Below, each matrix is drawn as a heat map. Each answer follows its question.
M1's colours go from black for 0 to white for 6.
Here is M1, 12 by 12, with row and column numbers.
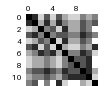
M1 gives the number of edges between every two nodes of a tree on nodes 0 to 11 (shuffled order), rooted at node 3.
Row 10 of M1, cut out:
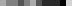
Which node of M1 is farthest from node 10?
11
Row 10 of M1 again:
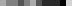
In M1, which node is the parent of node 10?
9
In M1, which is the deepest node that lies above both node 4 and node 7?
9
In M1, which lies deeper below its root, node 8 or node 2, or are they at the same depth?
the same depth
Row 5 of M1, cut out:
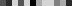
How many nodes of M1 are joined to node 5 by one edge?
2
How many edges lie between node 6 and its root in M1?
2
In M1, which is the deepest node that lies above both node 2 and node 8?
9
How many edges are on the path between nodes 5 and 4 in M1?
5
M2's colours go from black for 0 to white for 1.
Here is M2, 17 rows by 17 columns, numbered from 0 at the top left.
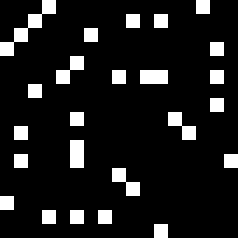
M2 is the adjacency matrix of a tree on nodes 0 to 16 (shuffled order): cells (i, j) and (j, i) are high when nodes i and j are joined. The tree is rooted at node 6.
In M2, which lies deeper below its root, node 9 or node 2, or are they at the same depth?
node 9
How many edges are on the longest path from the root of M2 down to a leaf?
8
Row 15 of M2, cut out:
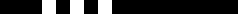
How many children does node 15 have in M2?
2
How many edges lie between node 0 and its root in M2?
7
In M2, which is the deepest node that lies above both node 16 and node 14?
11
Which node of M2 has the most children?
5
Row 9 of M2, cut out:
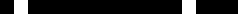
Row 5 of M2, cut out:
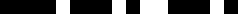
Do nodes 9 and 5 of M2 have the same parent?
no
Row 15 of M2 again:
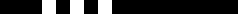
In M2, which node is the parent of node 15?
5
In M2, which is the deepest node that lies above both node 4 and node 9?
1
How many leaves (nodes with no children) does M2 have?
7
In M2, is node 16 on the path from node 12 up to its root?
no
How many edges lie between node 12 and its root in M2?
6
